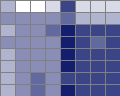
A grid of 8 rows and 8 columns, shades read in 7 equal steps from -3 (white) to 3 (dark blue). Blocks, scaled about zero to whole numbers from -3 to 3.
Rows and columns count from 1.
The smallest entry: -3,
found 2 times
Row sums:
-13 -2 9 8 8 8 8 9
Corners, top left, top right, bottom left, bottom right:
-1 -2 -1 2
